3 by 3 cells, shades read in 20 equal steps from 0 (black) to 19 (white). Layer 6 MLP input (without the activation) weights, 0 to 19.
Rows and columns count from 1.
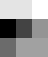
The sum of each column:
25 34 42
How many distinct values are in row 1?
2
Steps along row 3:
up same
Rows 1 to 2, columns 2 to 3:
17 19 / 5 11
